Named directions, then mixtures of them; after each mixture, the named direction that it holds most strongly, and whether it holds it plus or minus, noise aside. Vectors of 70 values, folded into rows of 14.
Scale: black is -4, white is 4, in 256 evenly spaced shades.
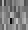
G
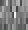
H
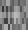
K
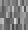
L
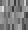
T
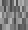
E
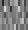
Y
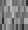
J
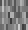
G, plus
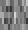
K, plus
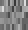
T, plus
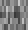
K, minus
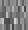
L, plus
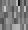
L, minus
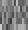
E, minus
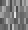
H, plus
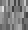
T, plus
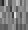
H, plus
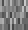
L, plus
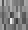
G, minus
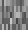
G, minus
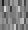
Y, plus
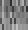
L, minus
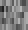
T, minus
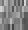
T, plus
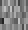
L, minus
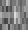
K, plus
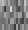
Y, minus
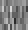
K, minus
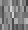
J, plus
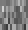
K, minus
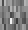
G, minus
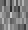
E, plus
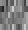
T, minus
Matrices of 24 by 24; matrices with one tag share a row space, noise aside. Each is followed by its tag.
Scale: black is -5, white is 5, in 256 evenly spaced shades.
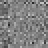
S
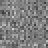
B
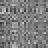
B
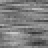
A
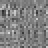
B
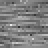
A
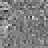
S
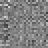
S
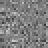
B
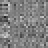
S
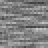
A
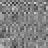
B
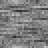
A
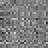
B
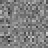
S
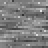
A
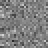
B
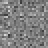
S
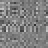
B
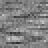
A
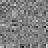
B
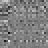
S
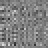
B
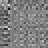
S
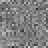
B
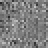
B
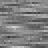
A
